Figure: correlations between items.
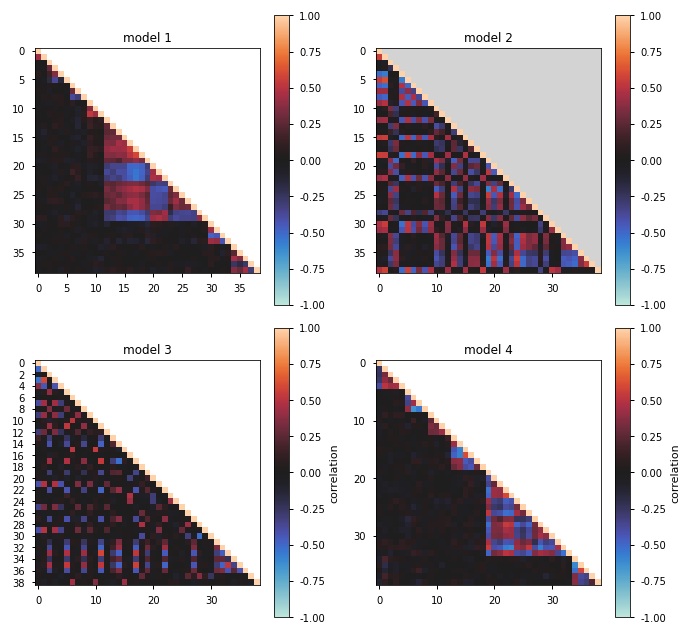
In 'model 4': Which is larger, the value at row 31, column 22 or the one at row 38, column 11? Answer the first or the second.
the second
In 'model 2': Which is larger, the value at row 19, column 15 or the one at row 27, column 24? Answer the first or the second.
the first
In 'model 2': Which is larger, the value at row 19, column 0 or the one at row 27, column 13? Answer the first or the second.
the first
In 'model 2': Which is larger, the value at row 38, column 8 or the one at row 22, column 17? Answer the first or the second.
the second
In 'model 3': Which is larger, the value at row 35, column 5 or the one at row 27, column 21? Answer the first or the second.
the first
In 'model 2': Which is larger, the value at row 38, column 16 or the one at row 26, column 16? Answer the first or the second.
the first
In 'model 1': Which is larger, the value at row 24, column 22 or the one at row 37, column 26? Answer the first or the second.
the second
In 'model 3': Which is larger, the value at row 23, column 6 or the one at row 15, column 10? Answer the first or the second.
the second
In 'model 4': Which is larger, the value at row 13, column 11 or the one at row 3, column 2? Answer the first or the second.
the second
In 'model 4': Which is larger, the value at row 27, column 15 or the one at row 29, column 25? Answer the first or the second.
the first
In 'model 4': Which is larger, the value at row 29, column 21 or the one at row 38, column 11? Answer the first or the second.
the first
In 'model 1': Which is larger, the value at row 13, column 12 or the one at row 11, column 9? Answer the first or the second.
the second
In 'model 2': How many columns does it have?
39
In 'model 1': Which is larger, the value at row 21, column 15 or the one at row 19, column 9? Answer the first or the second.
the second
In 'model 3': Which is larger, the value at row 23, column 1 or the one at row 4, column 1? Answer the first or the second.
the first
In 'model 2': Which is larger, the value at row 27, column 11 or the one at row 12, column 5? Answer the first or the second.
the second
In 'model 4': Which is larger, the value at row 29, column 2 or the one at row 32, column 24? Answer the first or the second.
the second
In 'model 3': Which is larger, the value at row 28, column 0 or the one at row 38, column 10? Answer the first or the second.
the second
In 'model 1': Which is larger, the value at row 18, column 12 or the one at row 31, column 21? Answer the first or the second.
the first
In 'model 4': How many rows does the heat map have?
39
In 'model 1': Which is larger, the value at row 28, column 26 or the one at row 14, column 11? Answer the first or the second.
the second
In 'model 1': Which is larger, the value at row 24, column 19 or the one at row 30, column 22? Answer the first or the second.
the first
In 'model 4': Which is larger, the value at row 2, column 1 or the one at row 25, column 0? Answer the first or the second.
the first
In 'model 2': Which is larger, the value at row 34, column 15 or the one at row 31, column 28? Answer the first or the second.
the first
